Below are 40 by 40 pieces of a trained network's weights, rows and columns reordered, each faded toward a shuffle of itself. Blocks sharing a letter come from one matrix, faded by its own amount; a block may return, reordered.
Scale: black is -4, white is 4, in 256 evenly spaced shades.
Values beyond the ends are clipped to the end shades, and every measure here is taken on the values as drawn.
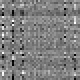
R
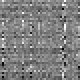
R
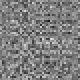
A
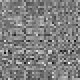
A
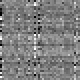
R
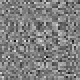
A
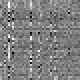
R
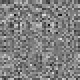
A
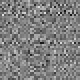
A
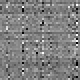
R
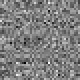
A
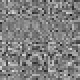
A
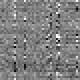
R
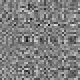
A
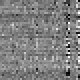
R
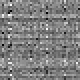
R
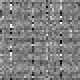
R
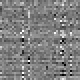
R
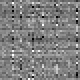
R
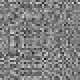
A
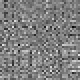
A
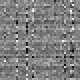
R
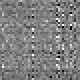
R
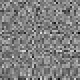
A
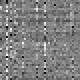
R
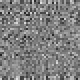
A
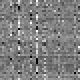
R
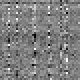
R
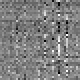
R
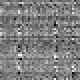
R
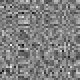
A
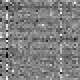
R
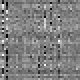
R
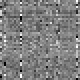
R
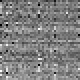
R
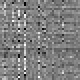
R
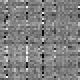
R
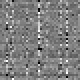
R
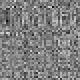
A
